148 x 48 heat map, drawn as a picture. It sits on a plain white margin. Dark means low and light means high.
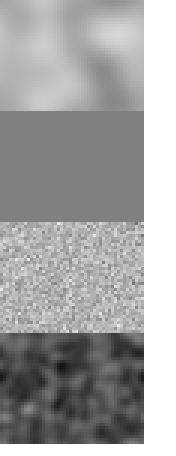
The table splits into 4 rows of 1 panel. Panel 1,1: high, smooth. Panel 2,1: middling, flat. Panel 3,1: high, fine-grained. Panel 4,1: low, blotchy.
